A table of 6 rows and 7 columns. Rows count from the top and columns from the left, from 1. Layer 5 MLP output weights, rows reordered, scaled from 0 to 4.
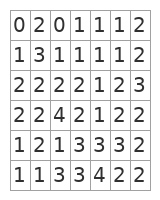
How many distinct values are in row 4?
3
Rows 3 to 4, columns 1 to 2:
2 2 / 2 2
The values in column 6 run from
1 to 3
